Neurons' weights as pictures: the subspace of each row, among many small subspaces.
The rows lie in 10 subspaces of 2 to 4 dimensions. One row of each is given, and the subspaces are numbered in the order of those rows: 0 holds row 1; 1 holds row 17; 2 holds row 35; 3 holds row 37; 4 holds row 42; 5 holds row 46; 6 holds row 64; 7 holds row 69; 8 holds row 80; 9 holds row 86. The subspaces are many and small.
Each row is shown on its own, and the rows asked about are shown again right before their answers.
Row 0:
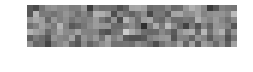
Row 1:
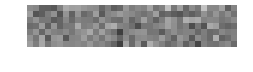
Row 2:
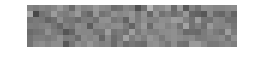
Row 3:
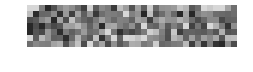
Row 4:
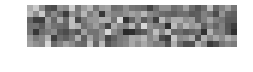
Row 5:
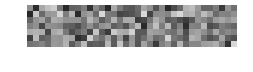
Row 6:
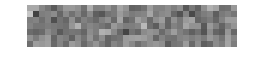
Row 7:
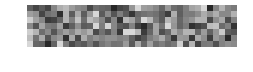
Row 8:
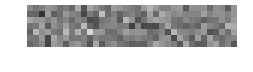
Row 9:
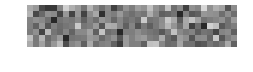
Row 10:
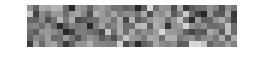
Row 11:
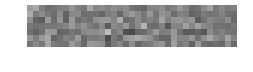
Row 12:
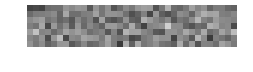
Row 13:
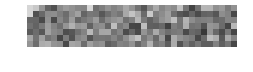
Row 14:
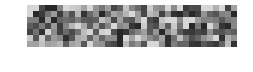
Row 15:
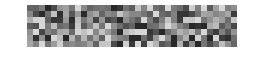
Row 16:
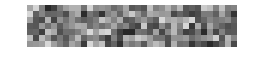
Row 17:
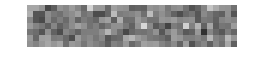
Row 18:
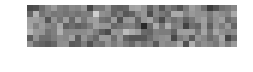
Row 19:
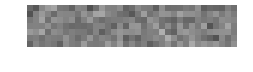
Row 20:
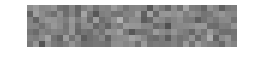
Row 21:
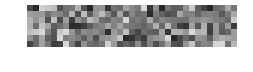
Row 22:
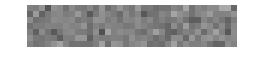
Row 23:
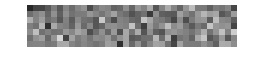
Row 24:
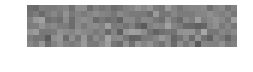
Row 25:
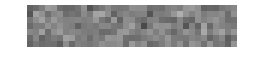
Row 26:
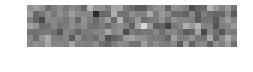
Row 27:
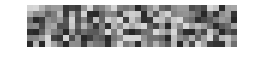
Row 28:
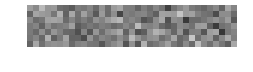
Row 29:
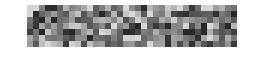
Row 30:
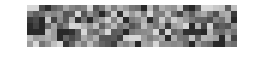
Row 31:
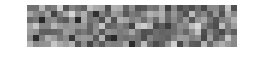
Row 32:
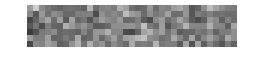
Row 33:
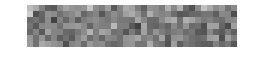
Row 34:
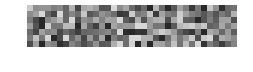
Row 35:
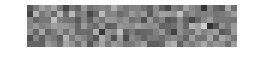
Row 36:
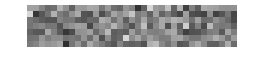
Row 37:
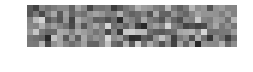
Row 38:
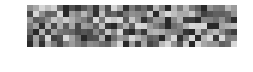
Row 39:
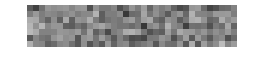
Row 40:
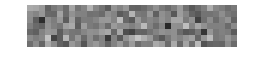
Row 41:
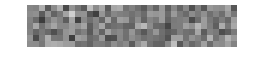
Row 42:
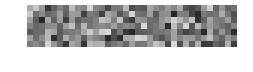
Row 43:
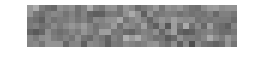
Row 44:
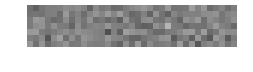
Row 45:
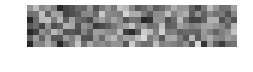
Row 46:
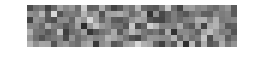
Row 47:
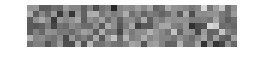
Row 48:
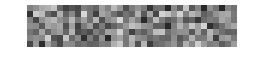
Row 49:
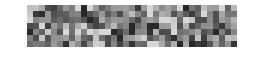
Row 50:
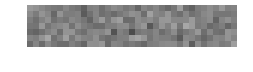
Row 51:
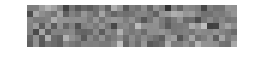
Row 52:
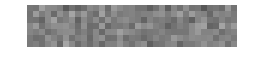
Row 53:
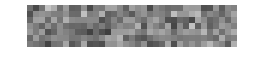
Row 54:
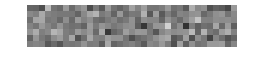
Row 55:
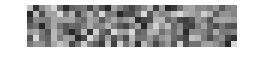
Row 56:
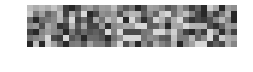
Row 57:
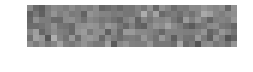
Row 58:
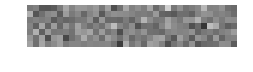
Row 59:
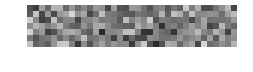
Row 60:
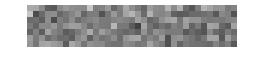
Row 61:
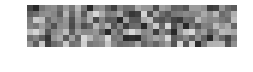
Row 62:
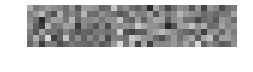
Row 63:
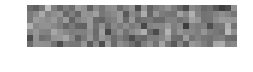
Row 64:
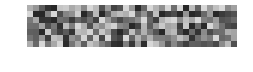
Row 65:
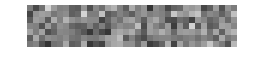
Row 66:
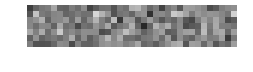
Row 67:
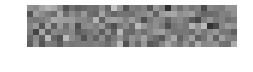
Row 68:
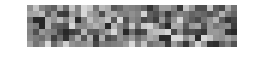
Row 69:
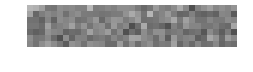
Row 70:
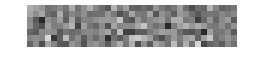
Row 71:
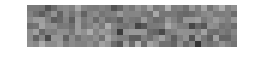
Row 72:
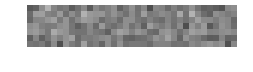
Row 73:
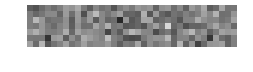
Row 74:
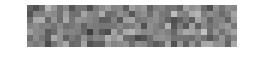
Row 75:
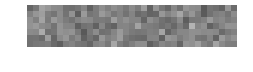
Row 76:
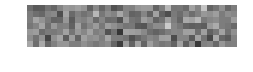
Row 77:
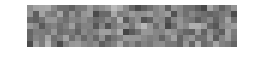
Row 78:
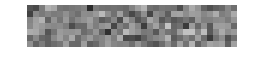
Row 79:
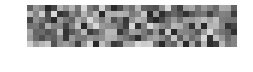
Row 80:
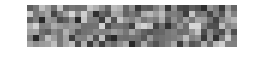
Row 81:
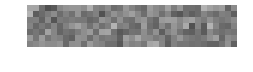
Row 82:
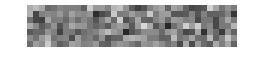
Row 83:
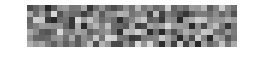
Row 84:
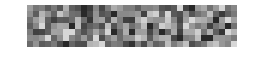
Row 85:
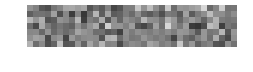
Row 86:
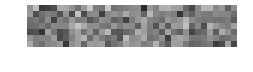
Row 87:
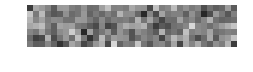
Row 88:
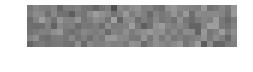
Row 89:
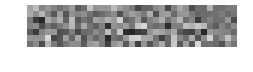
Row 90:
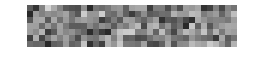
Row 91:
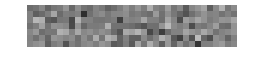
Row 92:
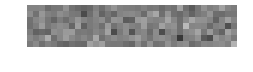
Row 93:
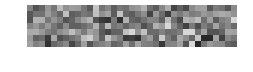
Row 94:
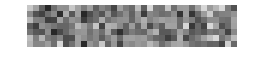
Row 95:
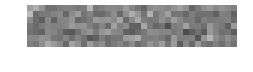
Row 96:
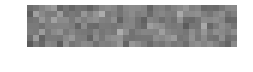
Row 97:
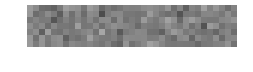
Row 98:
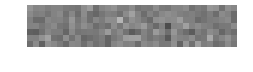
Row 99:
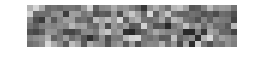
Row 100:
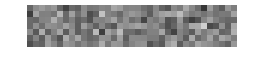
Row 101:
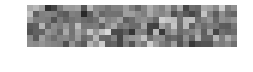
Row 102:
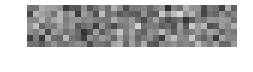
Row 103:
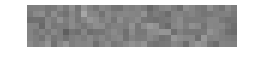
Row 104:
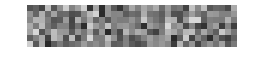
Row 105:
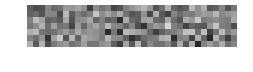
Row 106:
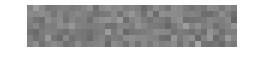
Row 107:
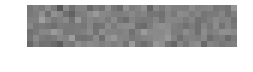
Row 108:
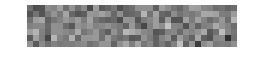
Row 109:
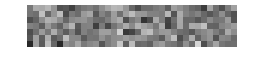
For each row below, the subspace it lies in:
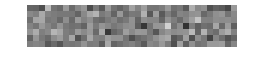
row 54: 1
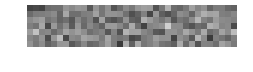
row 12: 7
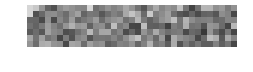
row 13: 7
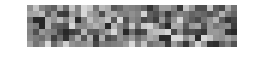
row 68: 5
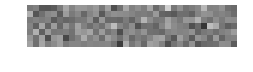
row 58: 7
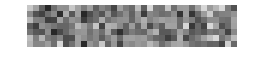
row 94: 8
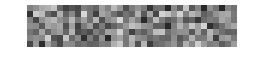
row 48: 6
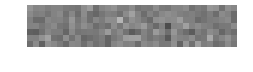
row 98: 6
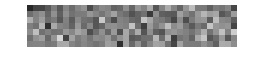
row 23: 7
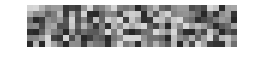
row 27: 6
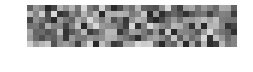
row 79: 5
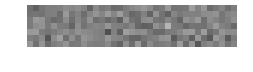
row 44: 0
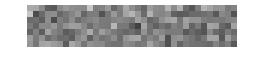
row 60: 7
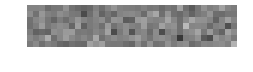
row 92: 5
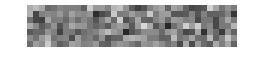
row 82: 1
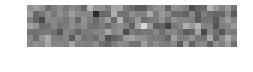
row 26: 1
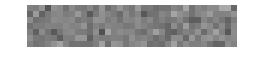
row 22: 1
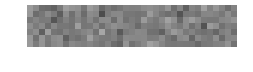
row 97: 1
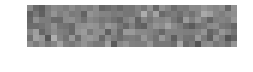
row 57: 9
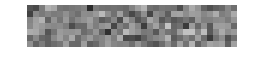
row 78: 0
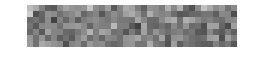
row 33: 7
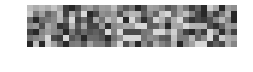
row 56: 6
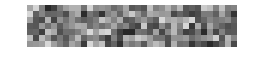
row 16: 3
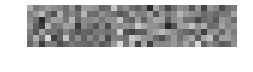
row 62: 4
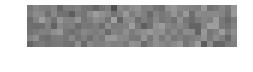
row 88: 2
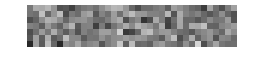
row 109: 1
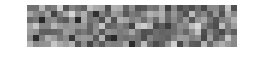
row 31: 8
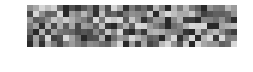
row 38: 7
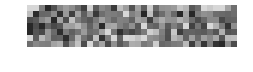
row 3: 2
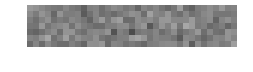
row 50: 5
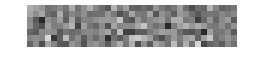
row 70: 4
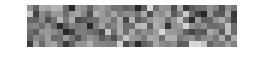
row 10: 6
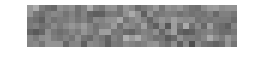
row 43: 6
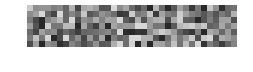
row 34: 4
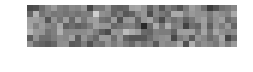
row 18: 2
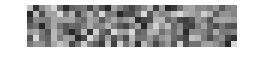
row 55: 9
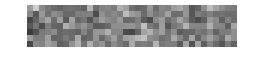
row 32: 2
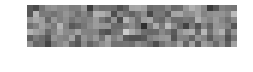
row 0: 1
